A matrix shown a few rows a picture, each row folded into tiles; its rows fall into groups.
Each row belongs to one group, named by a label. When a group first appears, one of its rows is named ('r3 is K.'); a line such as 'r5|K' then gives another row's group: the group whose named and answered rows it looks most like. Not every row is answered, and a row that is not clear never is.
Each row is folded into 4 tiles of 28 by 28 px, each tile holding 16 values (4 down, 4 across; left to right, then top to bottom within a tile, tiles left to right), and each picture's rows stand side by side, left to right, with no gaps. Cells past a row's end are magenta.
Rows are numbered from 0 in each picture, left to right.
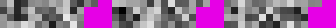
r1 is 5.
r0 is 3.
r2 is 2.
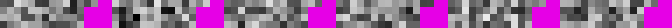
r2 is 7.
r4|2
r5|3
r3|2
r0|2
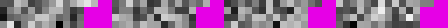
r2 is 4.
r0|7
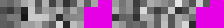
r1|3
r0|5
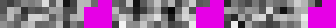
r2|4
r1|4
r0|7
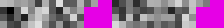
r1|4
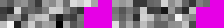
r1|3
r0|7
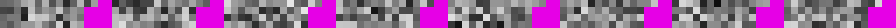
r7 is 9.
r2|3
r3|3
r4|2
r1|4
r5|9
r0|5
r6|9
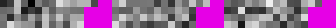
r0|4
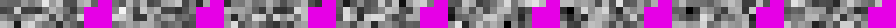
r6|3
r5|5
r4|7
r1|2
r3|7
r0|7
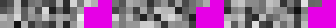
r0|4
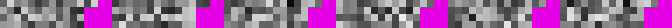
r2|7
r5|7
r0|9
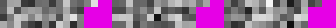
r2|5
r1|2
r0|9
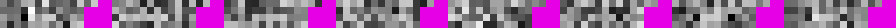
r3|9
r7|5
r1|9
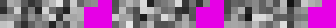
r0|4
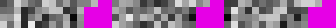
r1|9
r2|7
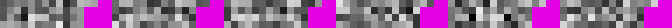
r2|9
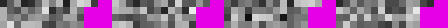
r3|4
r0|4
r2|7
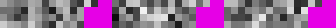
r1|5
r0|3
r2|3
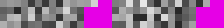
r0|9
